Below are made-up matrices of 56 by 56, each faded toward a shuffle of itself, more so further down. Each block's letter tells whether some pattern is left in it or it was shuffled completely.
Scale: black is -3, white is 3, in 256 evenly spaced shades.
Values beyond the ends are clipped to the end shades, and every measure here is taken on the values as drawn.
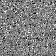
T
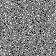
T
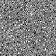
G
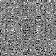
G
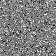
T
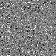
G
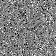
T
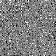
G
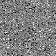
G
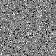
G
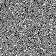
T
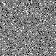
G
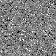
G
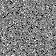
T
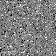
T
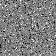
T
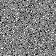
T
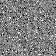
G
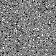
T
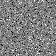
T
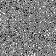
G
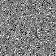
G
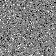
T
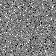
T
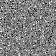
T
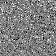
G
